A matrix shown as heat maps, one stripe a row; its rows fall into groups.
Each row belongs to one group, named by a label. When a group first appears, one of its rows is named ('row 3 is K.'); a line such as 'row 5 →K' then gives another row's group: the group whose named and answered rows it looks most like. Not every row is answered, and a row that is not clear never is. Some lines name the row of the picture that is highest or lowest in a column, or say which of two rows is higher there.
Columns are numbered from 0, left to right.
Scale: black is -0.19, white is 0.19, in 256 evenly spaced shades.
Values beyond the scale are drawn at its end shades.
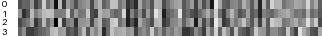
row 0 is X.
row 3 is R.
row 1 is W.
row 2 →X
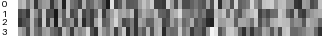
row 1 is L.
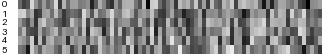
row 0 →L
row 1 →R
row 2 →R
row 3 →R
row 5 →W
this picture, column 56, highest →0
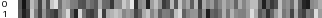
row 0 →L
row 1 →L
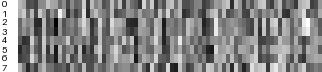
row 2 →X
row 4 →L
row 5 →X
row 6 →L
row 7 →R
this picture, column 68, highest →7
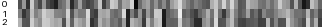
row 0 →L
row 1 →W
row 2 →W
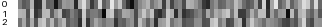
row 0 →X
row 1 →R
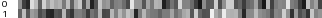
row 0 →W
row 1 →L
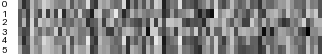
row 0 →W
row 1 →X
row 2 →R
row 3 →L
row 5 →W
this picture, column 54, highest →2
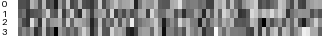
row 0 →L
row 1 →R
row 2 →L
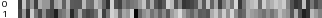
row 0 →R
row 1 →L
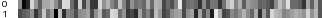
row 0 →W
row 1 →X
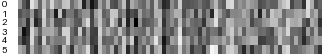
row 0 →W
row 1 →X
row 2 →X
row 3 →W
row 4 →L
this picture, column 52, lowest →1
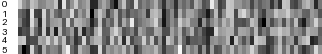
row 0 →W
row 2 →L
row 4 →R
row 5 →L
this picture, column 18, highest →4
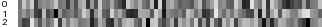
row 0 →R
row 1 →X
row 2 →L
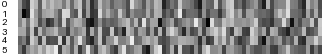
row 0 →W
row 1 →W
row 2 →L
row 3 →R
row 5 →W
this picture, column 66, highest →2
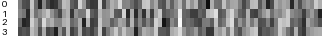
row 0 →L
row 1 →W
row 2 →W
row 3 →L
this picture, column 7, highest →1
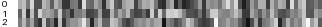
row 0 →R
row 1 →R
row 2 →X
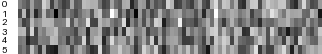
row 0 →R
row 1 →X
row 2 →W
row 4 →R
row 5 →L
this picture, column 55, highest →3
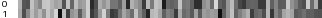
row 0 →W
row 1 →W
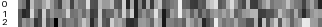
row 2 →X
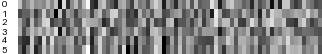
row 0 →W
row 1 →X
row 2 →R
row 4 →X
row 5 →X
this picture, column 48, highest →0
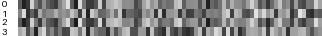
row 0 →L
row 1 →R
